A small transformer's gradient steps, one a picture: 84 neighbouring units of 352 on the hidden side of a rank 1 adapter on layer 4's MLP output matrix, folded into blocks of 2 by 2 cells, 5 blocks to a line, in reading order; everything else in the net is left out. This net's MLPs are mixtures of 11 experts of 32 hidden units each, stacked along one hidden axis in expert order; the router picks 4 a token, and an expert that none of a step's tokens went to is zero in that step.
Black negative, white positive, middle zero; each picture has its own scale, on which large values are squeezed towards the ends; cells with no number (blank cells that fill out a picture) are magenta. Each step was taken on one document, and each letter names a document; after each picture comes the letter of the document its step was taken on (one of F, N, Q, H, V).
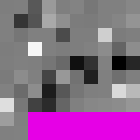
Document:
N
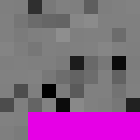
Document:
N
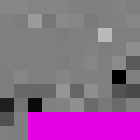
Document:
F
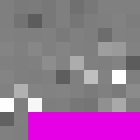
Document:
F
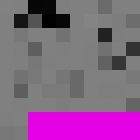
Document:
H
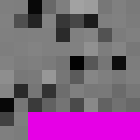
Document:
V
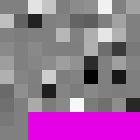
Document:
V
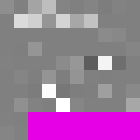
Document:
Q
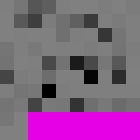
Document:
V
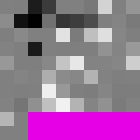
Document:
N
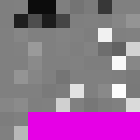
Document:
H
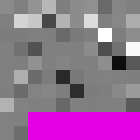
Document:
H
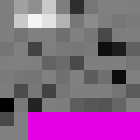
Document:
F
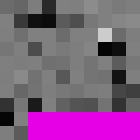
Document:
F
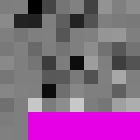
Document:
V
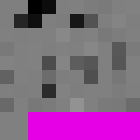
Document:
V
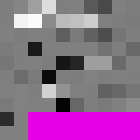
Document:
N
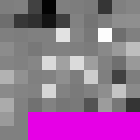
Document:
V
